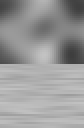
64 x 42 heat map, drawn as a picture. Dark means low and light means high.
The table splits into 2 rows of 1 panel. Panel 1,1: middling, smooth, strong in contrast. Panel 2,1: high, streaked across, faint in contrast.
